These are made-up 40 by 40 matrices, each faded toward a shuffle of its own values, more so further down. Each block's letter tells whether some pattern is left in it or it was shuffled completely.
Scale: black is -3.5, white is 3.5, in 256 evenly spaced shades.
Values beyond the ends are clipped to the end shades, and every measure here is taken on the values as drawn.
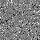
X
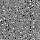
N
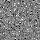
X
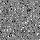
N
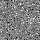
X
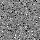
X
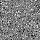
N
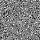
N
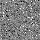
X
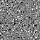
N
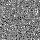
X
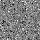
N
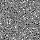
X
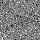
X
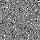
X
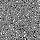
X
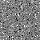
N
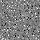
N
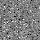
N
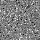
X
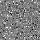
N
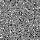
N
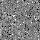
N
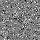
X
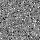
X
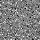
N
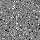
N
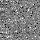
N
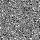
X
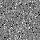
N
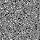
X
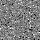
X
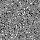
X
